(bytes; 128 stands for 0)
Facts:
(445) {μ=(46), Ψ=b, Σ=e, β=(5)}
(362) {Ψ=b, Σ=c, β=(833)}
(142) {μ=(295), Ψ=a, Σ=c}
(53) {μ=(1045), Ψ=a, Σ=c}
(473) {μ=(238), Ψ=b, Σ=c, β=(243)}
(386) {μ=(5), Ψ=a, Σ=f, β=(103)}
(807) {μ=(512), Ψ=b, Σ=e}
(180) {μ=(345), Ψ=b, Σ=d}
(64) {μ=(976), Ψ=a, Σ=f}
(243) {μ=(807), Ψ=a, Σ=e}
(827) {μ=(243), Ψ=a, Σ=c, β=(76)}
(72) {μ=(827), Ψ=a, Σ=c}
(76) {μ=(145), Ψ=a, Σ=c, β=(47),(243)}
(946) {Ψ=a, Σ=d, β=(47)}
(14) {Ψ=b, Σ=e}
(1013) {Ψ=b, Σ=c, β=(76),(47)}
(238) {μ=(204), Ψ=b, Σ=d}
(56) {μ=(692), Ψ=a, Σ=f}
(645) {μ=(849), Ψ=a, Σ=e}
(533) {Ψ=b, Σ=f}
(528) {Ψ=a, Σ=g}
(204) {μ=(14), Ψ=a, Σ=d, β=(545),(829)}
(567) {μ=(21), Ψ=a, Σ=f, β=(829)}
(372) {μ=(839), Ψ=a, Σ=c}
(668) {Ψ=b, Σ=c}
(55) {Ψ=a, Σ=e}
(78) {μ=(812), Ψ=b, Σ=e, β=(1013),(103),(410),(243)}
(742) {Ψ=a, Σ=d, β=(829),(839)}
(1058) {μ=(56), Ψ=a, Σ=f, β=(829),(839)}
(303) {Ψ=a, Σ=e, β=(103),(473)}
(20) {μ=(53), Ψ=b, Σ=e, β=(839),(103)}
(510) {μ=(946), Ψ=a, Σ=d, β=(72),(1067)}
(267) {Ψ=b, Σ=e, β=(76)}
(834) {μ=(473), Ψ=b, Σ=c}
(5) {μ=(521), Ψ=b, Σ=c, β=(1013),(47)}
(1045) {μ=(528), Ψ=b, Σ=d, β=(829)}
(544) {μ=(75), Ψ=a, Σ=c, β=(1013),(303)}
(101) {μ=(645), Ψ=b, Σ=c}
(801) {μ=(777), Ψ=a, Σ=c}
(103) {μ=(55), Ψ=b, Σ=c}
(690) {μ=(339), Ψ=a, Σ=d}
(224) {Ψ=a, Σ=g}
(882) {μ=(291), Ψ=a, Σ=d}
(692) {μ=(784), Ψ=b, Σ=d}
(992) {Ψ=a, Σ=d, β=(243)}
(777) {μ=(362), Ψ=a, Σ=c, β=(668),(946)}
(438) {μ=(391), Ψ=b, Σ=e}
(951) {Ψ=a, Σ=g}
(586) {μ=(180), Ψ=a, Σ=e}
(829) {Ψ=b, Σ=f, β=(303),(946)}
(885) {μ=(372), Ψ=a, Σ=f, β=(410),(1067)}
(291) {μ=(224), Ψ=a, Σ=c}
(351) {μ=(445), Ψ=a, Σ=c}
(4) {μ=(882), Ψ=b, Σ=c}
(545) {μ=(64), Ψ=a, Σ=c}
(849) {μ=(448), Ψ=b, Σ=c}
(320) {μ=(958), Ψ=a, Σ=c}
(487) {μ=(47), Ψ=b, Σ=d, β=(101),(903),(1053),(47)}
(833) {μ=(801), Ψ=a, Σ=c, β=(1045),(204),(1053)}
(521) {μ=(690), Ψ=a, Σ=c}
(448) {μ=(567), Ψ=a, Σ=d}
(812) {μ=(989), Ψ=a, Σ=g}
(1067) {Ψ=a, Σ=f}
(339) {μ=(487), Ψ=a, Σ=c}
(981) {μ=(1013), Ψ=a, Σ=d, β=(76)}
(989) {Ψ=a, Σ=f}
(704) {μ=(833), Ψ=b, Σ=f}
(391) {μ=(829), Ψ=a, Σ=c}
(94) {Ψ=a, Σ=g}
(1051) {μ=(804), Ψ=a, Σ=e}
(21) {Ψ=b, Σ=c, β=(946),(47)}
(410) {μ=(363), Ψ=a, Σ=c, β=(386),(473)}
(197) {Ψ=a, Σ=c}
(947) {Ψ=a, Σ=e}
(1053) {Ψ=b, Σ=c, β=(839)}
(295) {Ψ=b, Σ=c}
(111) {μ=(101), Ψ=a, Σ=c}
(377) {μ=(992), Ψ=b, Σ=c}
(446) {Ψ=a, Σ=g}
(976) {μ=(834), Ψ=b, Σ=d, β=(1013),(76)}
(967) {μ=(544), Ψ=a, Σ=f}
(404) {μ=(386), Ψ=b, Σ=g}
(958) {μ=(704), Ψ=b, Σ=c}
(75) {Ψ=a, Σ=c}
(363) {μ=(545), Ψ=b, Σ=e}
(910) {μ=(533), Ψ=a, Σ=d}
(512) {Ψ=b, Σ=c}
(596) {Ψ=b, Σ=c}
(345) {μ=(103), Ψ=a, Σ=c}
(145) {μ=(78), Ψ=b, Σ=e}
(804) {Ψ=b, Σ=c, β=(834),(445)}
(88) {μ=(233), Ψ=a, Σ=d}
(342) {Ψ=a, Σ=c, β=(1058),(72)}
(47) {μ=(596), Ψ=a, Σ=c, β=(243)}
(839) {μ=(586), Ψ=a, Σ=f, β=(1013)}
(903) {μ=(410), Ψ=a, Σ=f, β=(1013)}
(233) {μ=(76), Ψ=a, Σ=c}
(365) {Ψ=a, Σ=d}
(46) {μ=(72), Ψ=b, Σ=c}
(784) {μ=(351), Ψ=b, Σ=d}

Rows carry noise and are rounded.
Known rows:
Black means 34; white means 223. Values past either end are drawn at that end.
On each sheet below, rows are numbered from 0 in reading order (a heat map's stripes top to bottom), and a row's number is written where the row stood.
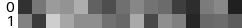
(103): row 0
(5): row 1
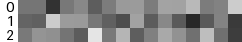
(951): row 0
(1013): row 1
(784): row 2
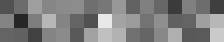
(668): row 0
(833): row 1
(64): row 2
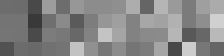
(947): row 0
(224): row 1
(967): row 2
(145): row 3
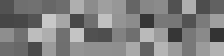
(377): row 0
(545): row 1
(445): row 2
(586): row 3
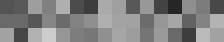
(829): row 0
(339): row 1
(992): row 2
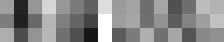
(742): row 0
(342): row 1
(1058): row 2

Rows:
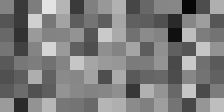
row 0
(903)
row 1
(473)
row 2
(362)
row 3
(303)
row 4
(180)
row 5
(834)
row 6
(404)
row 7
(777)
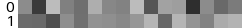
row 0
(804)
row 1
(55)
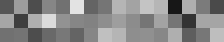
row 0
(807)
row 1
(981)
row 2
(989)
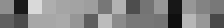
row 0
(976)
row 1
(1045)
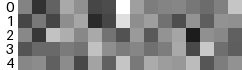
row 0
(885)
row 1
(1067)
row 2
(267)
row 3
(438)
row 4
(351)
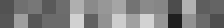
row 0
(295)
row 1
(512)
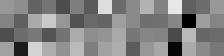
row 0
(56)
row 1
(76)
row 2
(596)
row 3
(487)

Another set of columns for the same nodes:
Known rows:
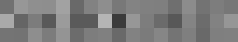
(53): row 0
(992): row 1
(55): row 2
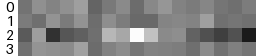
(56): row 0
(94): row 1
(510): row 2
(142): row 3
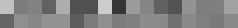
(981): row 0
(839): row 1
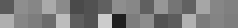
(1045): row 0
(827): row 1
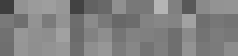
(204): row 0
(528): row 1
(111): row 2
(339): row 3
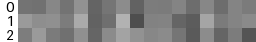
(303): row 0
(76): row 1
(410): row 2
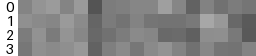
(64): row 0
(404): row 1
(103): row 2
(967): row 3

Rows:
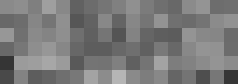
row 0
(704)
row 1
(742)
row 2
(1013)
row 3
(1053)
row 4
(833)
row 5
(342)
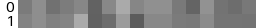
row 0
(386)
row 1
(243)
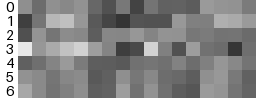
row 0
(21)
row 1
(668)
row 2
(1058)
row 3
(445)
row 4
(829)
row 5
(20)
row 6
(78)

